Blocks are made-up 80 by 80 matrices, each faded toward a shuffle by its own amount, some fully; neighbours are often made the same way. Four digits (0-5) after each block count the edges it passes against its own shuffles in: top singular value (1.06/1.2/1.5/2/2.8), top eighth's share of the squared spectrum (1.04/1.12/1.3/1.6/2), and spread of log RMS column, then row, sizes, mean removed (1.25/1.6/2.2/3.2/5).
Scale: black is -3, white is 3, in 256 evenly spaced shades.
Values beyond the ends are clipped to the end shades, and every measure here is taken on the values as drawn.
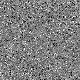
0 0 1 1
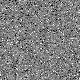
0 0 0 0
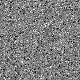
0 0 0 0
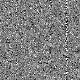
2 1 2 0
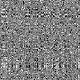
4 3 2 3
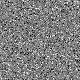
0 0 0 0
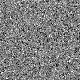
2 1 0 0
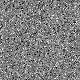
0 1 0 0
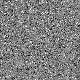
0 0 0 0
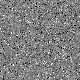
0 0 0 0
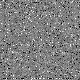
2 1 0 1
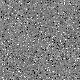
0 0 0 0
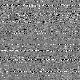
2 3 0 4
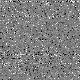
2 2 0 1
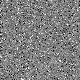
0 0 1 0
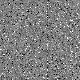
1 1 1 0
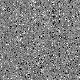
0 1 2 0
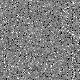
1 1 1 0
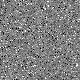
0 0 0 0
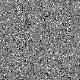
1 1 2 0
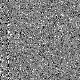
1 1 2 0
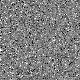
1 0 1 0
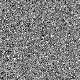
0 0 1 0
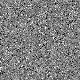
0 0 1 0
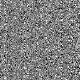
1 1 3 0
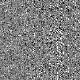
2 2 3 0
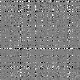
3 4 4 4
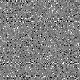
4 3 1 2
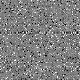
4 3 1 1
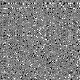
4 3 1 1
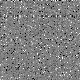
3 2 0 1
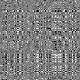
5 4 3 3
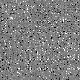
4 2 1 1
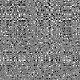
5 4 2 3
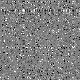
4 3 1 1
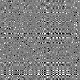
5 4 3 3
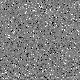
2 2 0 0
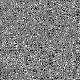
3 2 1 1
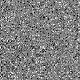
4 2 0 1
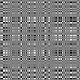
5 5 5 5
